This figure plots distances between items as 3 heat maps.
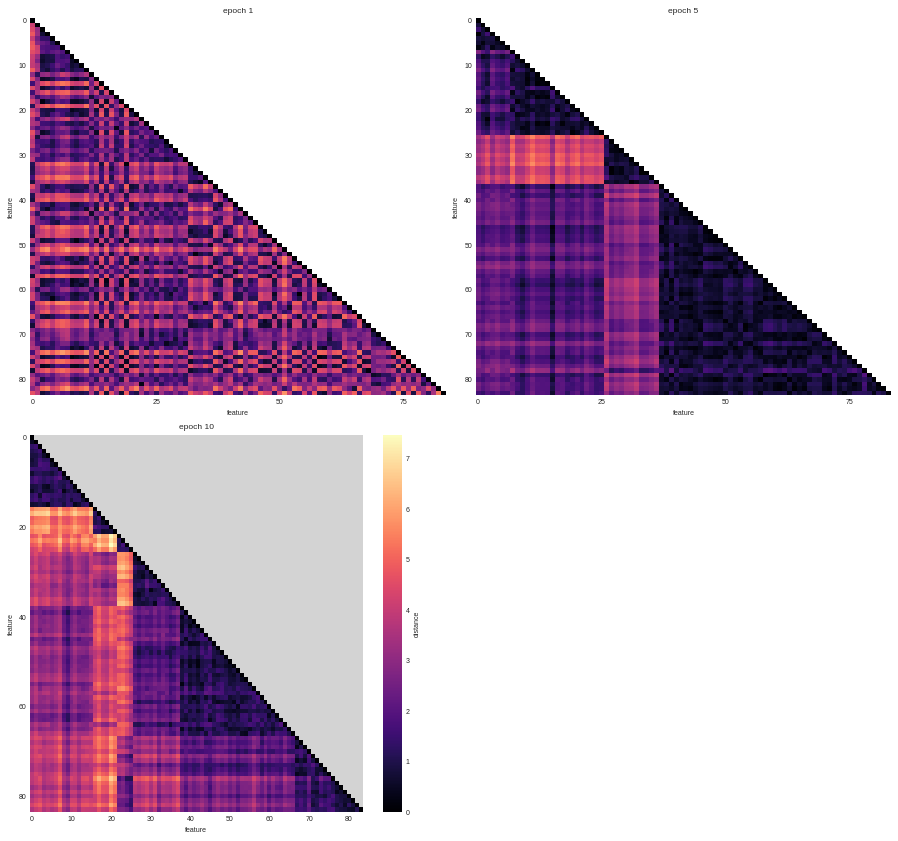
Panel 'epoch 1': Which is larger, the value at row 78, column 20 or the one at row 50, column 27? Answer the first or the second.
the first
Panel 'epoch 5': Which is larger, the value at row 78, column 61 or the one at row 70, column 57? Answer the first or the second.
the first
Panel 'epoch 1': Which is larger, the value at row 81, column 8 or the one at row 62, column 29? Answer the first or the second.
the first
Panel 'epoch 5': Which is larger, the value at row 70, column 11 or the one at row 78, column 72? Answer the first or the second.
the first
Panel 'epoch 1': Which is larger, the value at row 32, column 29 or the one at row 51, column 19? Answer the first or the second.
the second
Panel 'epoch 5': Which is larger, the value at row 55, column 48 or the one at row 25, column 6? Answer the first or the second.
the second
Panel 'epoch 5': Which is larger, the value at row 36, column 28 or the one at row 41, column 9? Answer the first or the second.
the second
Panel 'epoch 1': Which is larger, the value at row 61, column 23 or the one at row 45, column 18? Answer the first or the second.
the second
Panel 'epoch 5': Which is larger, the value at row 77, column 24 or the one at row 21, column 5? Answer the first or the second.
the first
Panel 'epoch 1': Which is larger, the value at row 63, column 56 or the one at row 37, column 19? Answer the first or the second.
the second
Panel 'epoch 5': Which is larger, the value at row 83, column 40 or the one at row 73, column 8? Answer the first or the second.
the second
